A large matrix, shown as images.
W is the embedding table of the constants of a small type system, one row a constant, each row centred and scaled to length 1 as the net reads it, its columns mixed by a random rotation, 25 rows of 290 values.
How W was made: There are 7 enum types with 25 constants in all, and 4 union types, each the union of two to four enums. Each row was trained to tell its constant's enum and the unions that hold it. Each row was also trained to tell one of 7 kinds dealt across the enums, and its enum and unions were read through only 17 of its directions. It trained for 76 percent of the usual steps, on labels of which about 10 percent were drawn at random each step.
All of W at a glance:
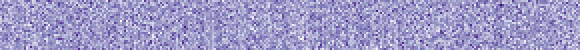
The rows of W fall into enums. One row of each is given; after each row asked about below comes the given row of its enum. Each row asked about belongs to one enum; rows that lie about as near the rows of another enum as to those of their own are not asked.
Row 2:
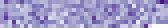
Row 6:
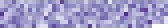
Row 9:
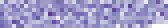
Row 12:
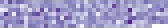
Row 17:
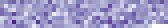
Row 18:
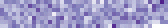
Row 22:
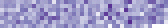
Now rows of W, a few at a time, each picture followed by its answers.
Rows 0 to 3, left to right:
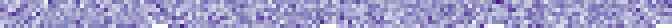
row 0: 17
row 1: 22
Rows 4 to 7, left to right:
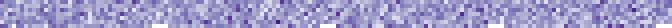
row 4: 17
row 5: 17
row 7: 2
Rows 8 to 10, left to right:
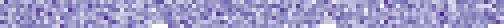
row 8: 9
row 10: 22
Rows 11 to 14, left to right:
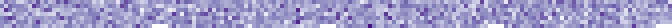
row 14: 9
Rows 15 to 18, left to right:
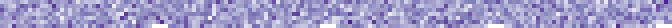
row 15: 6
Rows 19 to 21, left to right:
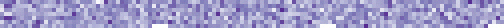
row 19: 22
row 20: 9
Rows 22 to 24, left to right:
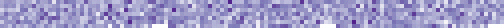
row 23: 2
